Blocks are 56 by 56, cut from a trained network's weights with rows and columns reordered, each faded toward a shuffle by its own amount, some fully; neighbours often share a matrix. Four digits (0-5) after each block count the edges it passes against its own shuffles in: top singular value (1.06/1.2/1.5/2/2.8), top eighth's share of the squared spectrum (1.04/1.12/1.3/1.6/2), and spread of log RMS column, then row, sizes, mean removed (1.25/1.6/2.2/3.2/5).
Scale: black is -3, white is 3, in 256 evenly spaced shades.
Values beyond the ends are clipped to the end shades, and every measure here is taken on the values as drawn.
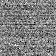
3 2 0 0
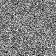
0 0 0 0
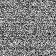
2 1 0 0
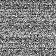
3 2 0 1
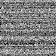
4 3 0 1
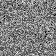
1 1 0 0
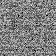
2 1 0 0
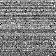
4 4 1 2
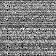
4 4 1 1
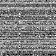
4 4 1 2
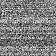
3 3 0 0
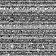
4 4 0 2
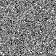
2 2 0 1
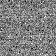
1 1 0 0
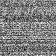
3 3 0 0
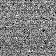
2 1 0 0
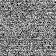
2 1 0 0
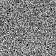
0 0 0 0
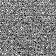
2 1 0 0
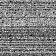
4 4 1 1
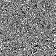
2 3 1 1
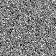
0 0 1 0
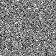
2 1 0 0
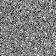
1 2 0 1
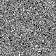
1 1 0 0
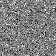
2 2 0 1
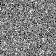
2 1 0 0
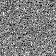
0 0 0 0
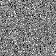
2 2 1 1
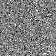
2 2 1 0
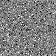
1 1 0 0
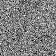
1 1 0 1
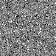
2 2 1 1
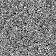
1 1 0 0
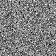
0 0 0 0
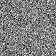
0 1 0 0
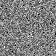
0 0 0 0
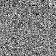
2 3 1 2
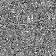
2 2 0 1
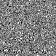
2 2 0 1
